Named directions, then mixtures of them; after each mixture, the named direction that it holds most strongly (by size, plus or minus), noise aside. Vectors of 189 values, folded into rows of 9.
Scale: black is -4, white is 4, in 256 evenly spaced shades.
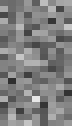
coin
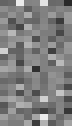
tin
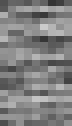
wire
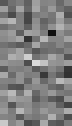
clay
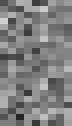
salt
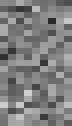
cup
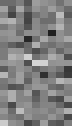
clay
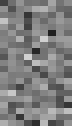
clay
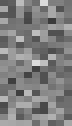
coin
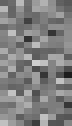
clay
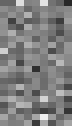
tin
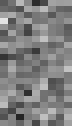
salt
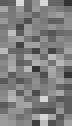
tin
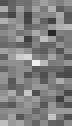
clay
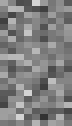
salt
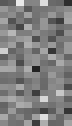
tin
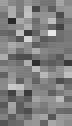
clay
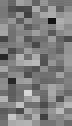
cup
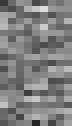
salt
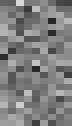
cup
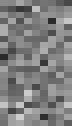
cup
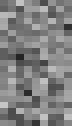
salt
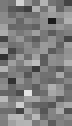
cup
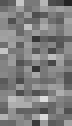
tin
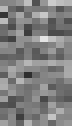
wire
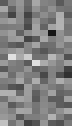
clay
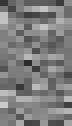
wire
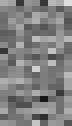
tin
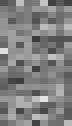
tin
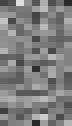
tin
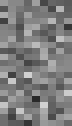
coin
